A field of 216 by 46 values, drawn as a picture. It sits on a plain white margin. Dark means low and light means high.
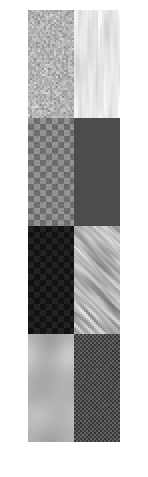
It is made of 4 by 2 panels. Panel 1,1: high, fine-grained. Panel 1,2: very high, streaked downward, faint in contrast. Panel 2,1: middling, checkered. Panel 2,2: low, flat. Panel 3,1: very low, checkered, faint in contrast. Panel 3,2: high, slanting down to the right. Panel 4,1: high, smooth, faint in contrast. Panel 4,2: low, checkered.
